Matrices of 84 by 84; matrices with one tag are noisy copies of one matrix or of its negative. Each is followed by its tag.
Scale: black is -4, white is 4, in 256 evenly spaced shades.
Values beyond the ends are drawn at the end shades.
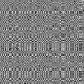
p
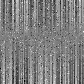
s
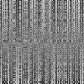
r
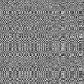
p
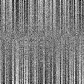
s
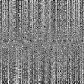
r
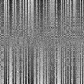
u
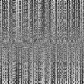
r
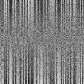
u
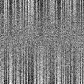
u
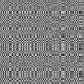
p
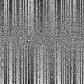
u
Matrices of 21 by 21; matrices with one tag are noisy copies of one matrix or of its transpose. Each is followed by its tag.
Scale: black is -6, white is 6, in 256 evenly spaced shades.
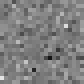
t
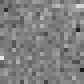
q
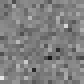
t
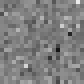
t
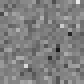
t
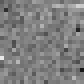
q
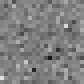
t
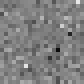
t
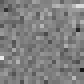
q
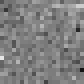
q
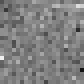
q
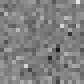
t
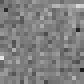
q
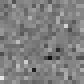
t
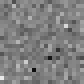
t
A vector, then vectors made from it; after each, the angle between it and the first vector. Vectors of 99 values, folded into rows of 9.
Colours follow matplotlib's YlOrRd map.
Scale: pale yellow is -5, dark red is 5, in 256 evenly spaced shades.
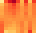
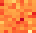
partly opposed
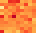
partly aligned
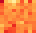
nearly opposite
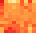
nearly opposite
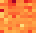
partly aligned
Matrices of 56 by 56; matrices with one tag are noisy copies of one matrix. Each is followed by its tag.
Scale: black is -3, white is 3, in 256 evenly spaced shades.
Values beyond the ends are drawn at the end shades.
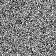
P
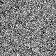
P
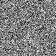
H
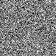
H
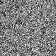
P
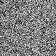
P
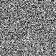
H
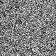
P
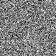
H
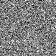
H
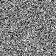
H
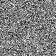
H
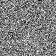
H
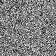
P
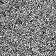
P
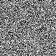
H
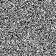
H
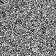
P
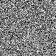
H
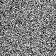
P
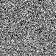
H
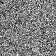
P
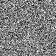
H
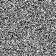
H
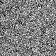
P
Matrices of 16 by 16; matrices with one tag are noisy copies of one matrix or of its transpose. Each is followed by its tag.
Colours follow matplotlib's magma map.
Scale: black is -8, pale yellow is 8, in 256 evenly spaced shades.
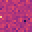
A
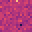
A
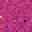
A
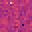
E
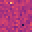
E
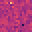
E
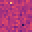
E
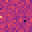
A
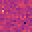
E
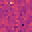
E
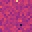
A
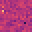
E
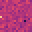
A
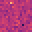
E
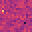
E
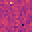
E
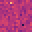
E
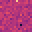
A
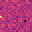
A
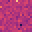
A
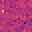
E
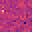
E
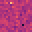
E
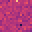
A
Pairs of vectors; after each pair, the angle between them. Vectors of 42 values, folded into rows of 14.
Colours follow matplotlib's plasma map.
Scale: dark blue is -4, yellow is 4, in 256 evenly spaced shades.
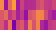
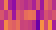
partly opposed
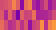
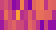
nearly opposite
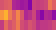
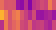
nearly parallel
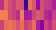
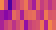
partly opposed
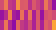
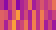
nearly opposite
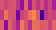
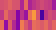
nearly parallel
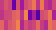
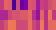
partly aligned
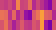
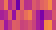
nearly opposite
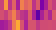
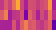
orthogonal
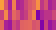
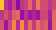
partly aligned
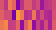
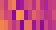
nearly parallel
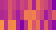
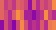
nearly opposite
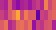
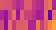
orthogonal
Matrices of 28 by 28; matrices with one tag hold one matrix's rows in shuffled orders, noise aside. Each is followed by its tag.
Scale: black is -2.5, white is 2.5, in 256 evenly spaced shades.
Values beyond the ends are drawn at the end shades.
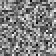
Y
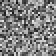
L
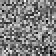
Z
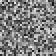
L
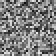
Z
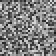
L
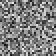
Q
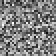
Z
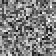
Y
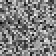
L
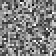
Y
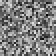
Y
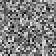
Q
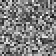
Z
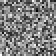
Z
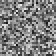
Y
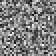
Z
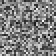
Z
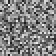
Q
